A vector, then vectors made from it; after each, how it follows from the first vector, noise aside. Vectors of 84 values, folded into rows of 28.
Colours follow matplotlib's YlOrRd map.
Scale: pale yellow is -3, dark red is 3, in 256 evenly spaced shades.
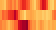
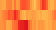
shrunk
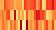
sign-scrambled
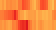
shrunk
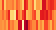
sign-scrambled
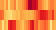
reversed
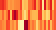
sign-scrambled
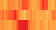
shrunk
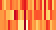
sign-scrambled
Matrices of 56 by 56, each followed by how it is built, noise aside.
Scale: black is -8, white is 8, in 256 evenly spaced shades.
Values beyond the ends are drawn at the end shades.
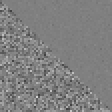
lower triangular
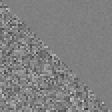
lower triangular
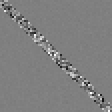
banded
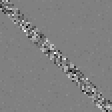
banded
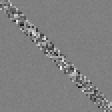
banded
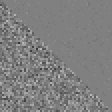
lower triangular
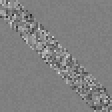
banded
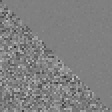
lower triangular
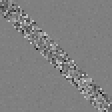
banded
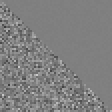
lower triangular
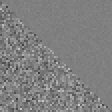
lower triangular
